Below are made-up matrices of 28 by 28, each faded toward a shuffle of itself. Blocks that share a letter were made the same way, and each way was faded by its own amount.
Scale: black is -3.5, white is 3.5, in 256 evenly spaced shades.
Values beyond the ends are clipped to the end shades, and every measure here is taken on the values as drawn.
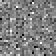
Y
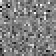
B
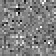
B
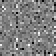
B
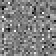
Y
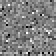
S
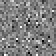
Y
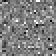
B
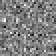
Y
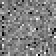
B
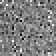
B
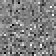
Y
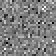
B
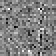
Y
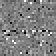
S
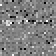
S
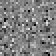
B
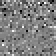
S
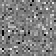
B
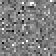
B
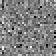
Y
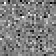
S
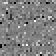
S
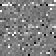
S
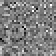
Y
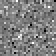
S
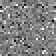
B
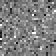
B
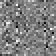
Y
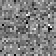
Y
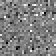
S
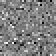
S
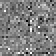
Y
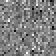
Y
